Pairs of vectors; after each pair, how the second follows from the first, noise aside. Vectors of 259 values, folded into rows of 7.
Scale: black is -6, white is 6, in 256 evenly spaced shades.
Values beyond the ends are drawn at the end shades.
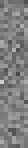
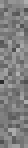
negated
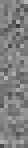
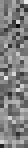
scaled up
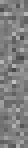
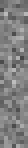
sign-scrambled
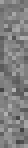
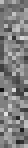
scaled up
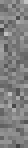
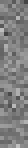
negated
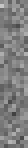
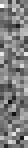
scaled up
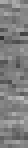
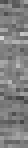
negated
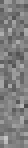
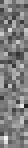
scaled up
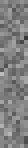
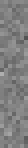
shrunk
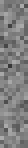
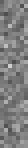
negated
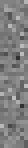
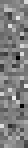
scaled up
